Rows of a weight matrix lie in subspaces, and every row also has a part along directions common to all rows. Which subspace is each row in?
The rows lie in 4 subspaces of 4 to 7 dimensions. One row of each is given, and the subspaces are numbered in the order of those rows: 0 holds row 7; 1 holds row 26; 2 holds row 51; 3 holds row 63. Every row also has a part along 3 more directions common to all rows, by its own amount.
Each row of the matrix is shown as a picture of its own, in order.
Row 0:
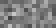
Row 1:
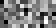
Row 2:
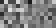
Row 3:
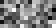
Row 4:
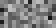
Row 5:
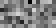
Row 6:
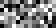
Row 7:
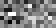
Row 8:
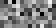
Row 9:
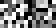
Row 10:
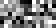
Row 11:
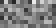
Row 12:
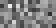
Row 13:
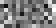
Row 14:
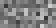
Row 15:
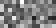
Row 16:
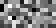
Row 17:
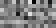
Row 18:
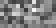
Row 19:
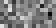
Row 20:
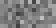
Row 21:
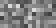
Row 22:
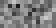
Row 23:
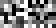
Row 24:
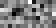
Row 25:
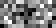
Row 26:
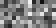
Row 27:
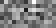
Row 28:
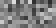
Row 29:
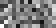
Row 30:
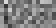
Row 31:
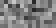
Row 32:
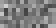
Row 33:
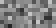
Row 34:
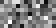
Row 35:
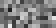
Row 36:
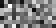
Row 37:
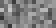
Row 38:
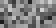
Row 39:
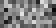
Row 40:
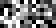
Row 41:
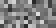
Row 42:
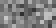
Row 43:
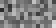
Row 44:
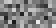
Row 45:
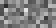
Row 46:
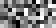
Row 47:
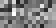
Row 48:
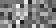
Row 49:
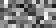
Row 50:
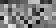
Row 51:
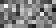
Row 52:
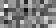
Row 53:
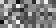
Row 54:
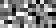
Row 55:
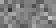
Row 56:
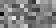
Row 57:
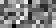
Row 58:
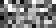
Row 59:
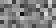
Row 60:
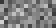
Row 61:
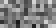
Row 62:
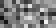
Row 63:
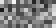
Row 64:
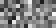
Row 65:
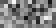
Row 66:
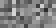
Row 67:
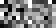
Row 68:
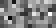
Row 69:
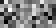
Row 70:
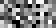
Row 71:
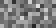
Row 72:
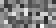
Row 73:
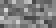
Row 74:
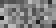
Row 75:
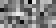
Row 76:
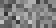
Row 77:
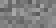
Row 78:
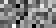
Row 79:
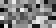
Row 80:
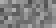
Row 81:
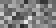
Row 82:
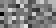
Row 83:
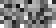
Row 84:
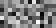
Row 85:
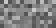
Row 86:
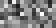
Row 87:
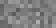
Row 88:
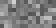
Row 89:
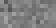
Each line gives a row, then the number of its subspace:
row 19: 3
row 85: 0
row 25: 3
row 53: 1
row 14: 0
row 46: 0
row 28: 3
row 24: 1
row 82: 1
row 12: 2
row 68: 3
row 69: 2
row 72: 0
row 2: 1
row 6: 0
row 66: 3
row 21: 1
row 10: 1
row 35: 2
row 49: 3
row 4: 2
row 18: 1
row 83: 2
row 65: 1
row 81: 1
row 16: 2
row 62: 0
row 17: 3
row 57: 0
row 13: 2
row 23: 3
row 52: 0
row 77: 3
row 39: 2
